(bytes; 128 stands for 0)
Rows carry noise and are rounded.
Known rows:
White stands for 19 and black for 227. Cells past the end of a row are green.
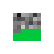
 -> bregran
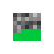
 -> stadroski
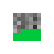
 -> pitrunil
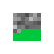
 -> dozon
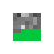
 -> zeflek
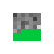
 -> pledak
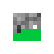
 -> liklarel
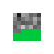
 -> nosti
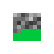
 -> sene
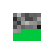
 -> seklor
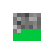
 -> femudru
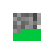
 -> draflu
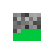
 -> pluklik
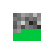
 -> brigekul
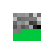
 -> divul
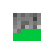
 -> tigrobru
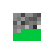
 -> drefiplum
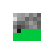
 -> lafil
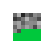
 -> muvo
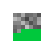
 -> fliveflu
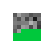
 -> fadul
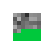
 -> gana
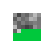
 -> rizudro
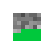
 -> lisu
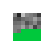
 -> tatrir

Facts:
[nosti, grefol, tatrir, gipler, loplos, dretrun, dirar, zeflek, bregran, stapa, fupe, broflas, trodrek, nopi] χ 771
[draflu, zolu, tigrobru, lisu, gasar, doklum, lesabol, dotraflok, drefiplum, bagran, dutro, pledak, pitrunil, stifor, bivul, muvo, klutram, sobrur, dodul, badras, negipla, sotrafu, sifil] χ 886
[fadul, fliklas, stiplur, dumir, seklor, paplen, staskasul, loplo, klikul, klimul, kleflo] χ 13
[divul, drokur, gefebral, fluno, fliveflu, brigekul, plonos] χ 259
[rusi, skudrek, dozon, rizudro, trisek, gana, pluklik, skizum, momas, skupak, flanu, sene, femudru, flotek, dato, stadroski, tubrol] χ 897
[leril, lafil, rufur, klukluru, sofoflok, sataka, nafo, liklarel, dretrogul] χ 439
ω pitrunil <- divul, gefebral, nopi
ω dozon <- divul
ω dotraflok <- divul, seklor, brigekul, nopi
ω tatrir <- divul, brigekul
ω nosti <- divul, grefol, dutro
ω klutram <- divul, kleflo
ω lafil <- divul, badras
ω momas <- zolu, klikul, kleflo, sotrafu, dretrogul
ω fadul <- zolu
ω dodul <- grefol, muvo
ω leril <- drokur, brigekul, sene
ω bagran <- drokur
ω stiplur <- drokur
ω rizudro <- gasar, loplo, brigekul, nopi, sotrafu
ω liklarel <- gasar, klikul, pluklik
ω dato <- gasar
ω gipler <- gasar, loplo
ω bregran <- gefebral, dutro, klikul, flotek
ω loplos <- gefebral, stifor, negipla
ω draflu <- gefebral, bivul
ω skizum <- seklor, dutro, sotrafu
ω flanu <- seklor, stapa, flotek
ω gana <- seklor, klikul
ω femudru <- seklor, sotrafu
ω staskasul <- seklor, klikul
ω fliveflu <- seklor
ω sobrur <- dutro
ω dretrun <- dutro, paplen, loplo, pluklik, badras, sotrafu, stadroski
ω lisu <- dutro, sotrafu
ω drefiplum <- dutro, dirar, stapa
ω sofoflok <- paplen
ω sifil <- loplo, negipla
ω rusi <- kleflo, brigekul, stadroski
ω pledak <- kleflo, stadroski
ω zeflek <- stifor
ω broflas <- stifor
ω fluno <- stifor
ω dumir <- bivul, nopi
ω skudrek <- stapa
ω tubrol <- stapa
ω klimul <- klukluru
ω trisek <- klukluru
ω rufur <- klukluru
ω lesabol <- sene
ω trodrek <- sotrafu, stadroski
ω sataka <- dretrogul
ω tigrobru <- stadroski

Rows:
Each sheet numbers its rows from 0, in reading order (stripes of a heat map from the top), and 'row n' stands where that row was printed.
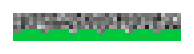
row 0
sifil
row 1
rusi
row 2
dutro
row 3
lesabol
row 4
dotraflok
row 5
nopi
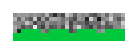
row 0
dretrogul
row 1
bivul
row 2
dirar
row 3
gasar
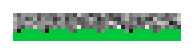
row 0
sataka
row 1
sofoflok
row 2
loplos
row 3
klikul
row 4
leril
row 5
gefebral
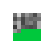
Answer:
negipla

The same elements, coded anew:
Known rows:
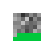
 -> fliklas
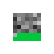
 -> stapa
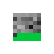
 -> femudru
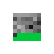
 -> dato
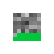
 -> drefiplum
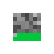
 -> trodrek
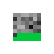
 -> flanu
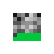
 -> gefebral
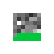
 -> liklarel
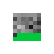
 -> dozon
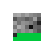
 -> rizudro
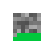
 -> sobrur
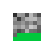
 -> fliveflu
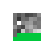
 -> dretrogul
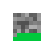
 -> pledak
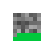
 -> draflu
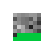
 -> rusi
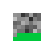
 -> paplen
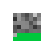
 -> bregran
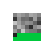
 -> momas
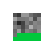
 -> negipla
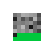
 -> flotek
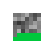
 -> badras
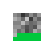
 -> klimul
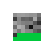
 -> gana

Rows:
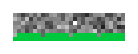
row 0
stiplur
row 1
zolu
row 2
lafil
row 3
nopi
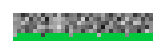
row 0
fadul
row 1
brigekul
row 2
seklor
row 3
grefol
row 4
loplo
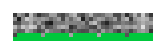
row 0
divul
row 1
muvo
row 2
dretrun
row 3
dodul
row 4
drokur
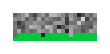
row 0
sotrafu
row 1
sene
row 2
dumir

